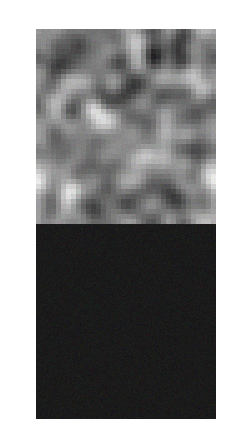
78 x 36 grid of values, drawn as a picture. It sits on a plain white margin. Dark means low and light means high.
It is made of 2 by 1 panels. Panel 1,1: middling, blotchy, strong in contrast. Panel 2,1: very low, flat.
